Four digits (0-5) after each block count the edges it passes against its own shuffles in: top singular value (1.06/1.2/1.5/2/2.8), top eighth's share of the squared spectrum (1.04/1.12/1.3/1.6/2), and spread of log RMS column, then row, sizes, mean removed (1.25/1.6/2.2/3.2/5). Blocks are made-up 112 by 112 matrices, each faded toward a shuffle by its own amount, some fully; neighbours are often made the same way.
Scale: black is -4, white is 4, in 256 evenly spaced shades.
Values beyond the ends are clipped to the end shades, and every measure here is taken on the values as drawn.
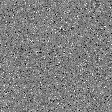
1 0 0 0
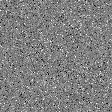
0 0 0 0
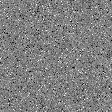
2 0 0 0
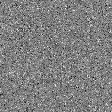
3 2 0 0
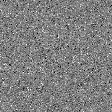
3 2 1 1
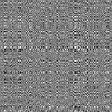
5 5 4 4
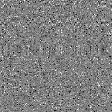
4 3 2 1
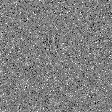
3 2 0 0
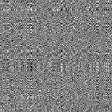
5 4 3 3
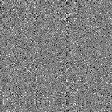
4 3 2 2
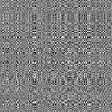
5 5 4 4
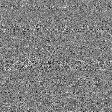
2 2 0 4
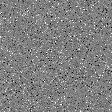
1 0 0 0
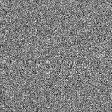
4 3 1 1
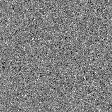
1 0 0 0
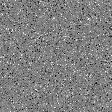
0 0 0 0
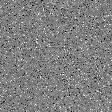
0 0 0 0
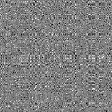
5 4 3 3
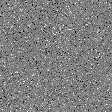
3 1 0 0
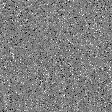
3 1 0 0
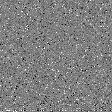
3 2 0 1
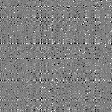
5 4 3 3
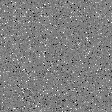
3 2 0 1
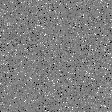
2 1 0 0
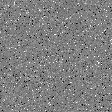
2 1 0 0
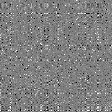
5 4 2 3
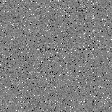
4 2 1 1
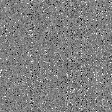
2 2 2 0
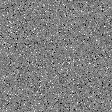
0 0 0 0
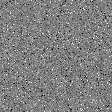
0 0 0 0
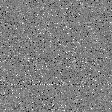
2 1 0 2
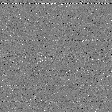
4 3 0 2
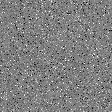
0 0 0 0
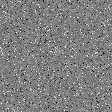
0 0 0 0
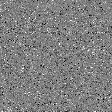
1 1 0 2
